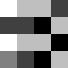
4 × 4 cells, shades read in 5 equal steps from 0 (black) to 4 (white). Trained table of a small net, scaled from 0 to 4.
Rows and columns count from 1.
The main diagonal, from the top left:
4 1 3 3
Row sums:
11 5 10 6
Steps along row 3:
down same down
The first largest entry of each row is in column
1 4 1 4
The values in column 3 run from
0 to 3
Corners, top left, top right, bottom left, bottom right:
4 1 2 3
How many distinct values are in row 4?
4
